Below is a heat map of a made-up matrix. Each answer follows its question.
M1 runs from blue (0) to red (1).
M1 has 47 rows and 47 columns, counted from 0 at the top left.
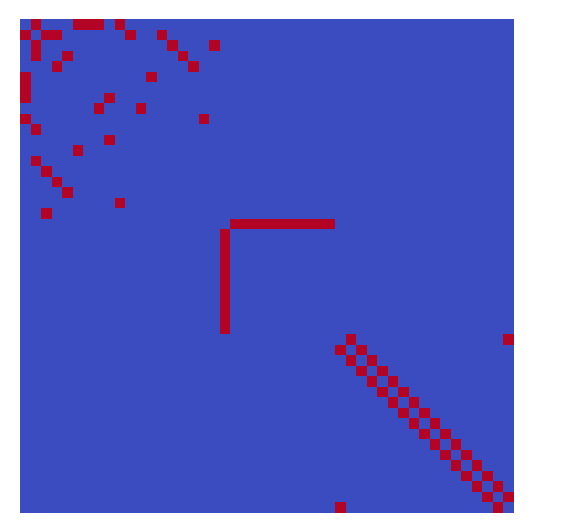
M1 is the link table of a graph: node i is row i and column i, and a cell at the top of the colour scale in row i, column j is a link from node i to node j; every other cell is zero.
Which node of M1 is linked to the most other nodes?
node 19
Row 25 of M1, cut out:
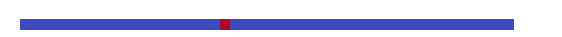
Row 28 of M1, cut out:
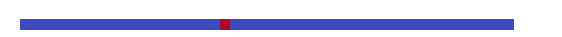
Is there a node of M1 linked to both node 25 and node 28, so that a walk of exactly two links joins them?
yes
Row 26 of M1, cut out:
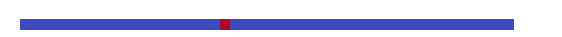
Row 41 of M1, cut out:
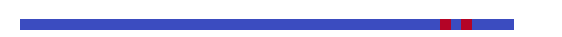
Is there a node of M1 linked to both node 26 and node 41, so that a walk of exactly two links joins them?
no
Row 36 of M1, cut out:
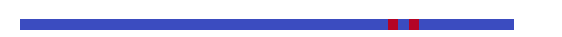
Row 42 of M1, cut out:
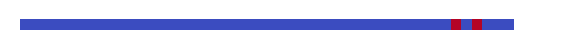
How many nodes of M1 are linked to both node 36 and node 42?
0
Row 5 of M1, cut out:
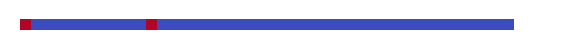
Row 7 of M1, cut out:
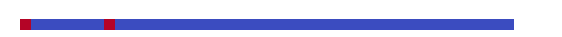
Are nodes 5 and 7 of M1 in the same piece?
yes
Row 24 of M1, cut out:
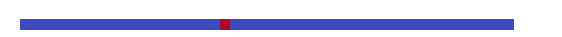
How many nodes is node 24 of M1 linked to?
1
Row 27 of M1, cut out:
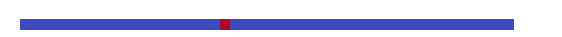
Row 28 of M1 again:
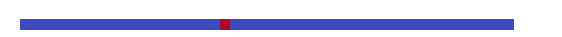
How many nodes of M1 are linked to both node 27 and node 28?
1
